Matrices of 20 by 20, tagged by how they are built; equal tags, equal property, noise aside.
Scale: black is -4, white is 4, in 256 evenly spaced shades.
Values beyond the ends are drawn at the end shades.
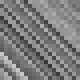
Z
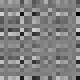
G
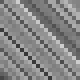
Z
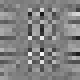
G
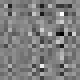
G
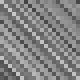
Z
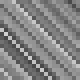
Z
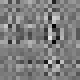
G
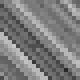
Z
